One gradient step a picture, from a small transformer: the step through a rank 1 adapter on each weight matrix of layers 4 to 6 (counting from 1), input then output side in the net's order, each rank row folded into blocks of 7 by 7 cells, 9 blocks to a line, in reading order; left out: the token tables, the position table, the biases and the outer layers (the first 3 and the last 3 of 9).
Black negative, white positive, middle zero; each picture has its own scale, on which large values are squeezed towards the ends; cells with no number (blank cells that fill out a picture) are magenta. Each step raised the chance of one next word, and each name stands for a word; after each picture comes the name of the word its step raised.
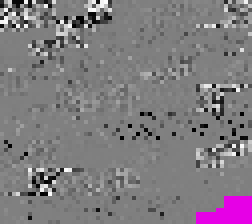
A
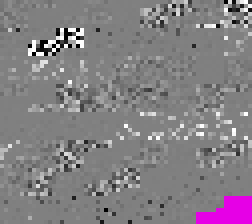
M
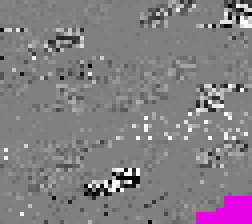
M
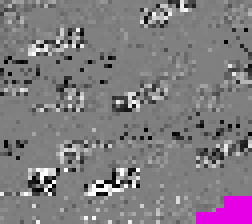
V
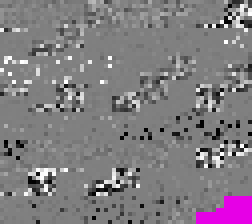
A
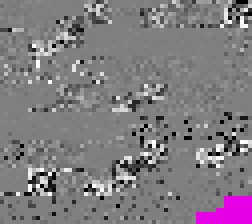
A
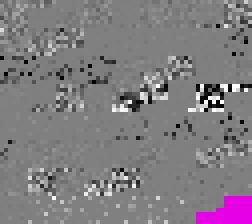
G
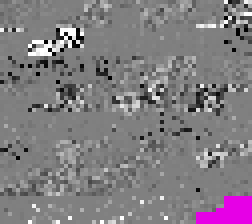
G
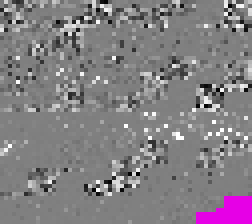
M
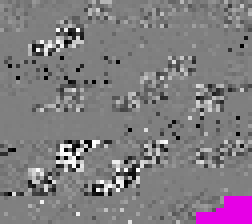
V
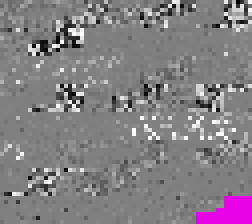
M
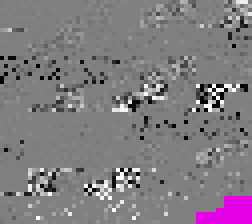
G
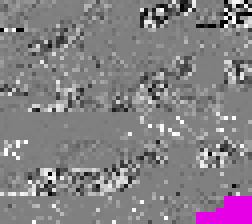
M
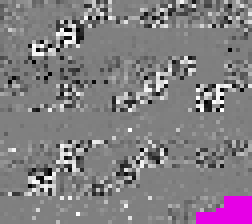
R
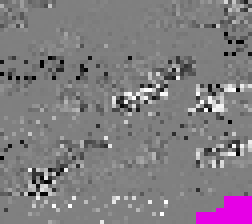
G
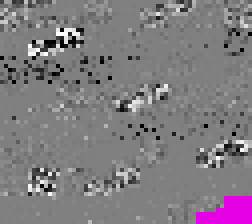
R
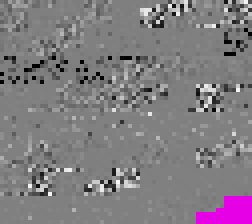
R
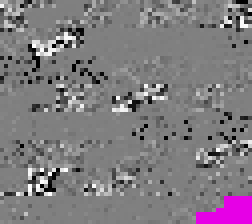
V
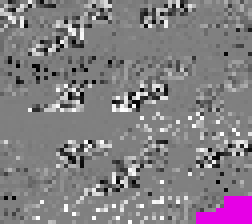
R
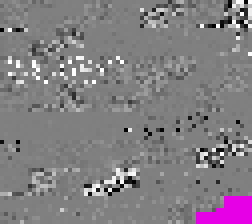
A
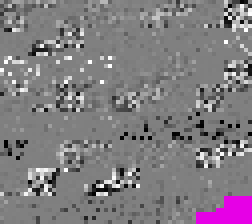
A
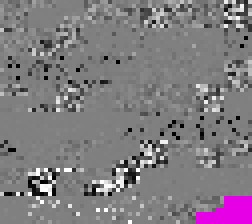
V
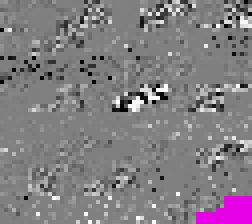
R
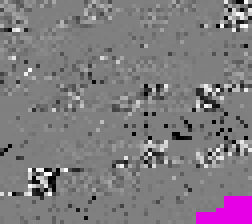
A
